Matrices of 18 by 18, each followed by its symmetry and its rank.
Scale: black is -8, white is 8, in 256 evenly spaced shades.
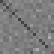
symmetric, full rank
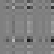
neither, rank one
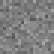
neither, full rank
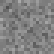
symmetric, full rank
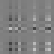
neither, rank one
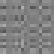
neither, rank two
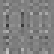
neither, rank two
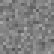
neither, full rank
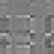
neither, rank two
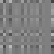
neither, rank one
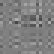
neither, rank two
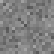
symmetric, full rank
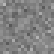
symmetric, full rank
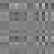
neither, rank one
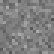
neither, full rank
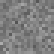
neither, full rank
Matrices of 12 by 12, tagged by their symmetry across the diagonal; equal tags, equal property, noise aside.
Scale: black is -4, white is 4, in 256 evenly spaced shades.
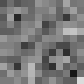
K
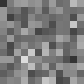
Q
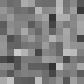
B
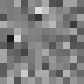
B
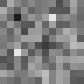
K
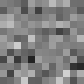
Q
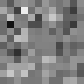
B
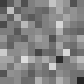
K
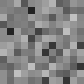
K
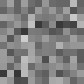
B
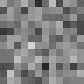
Q
